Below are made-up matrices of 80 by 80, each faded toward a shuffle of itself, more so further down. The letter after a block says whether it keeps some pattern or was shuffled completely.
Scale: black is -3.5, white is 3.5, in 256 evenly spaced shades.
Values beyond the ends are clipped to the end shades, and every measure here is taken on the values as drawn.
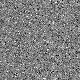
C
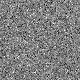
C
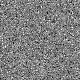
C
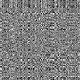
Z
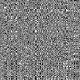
Z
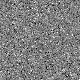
C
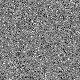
C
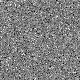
C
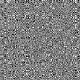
Z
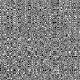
Z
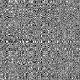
Z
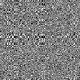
Z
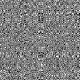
Z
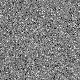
C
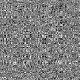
Z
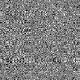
Z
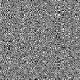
Z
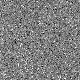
C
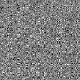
Z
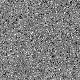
C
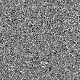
C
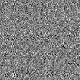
Z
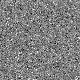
C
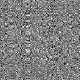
Z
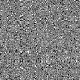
Z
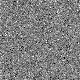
C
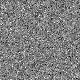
C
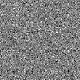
Z
